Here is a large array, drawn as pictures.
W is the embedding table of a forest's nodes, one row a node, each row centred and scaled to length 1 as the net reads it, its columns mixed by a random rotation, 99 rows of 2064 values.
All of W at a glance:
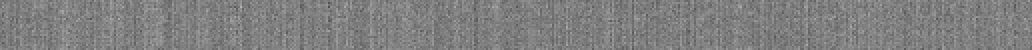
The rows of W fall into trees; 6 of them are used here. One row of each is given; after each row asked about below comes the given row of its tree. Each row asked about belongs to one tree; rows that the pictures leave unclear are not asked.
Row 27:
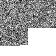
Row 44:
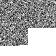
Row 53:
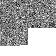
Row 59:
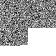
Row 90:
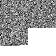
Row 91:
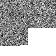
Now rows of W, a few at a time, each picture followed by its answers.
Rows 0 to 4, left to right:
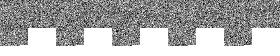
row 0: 53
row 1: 44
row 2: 91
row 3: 90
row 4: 59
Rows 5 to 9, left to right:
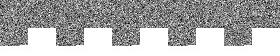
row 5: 90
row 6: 91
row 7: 59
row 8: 44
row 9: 27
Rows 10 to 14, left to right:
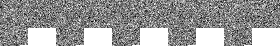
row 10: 90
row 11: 91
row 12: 91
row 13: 91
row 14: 27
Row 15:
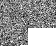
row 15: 91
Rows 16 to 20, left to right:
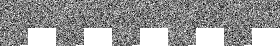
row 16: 44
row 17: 27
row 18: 90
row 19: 90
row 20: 27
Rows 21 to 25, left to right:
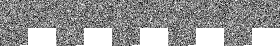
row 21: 27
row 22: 90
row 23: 44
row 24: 91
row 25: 44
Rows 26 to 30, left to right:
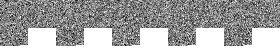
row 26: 44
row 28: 44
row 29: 59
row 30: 44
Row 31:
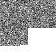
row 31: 53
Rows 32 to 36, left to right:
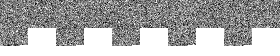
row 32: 90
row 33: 53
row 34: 53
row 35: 90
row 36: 59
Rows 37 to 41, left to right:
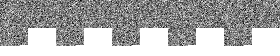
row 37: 44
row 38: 59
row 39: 59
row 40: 53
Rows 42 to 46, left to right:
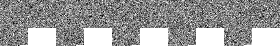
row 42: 59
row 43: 27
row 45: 53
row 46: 59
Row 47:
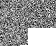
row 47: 90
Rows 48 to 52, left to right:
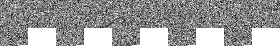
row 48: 27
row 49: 53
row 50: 90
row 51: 91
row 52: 27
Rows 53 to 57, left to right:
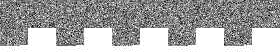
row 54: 90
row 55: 91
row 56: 59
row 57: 27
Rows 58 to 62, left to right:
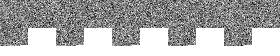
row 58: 53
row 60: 90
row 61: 44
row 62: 44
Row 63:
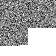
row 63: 44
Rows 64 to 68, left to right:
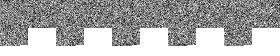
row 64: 53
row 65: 44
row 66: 90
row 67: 90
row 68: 91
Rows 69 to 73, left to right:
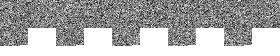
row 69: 44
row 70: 27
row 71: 90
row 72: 59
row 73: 53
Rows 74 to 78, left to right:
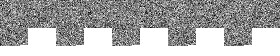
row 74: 27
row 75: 53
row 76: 53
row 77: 27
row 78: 90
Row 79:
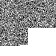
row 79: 44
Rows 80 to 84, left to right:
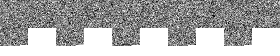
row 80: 53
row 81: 59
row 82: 90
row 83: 27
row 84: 53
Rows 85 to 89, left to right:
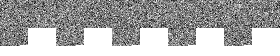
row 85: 44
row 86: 90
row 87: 53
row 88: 53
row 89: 27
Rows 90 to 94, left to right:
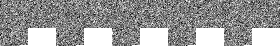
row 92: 91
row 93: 59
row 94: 44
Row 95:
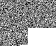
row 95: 44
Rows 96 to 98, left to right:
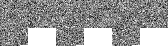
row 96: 44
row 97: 27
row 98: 91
